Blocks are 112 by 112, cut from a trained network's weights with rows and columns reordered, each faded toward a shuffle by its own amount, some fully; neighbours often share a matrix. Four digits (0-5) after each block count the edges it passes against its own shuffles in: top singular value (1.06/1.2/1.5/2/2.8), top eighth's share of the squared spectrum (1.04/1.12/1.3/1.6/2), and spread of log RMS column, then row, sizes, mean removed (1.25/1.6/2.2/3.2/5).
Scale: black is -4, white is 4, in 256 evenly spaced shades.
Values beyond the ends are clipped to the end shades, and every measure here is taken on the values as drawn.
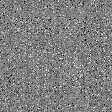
1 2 0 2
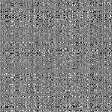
4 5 2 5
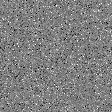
0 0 0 0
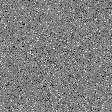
0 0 0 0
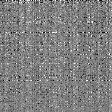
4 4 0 4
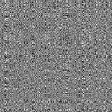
4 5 4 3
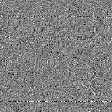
3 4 1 2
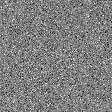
1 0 0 0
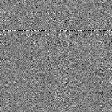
4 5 2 3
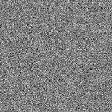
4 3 0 2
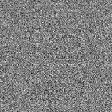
4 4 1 2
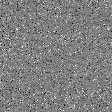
0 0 0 0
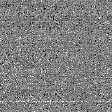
2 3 2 1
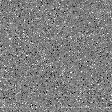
0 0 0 0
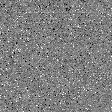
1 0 0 0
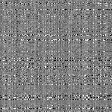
4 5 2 4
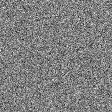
1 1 0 0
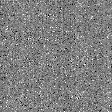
2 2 0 2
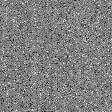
1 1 0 0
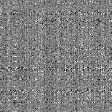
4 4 1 4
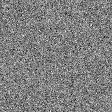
0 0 0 0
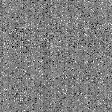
2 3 0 2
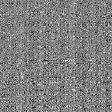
3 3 1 3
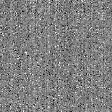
3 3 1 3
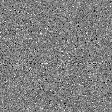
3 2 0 1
